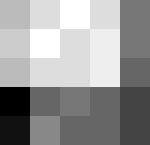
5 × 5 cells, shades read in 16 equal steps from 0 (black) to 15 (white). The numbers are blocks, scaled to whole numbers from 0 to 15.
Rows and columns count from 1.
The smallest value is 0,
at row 4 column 1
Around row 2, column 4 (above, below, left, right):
13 14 13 7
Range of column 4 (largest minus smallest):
8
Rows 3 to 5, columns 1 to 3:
11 13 13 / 0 6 7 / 1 8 6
